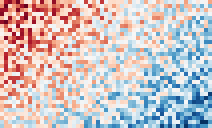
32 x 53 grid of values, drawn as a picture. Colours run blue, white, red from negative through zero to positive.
Slope: up to the top left. Mirror symmetry: none. Histogram: bell-shaped. Stripes: none. Ninth with the lowest average: bottom right. Grain: fine.
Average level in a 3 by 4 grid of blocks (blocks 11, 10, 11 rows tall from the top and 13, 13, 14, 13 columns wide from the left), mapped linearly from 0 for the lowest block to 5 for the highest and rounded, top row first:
5 4 3 2 / 4 3 2 1 / 3 2 1 0
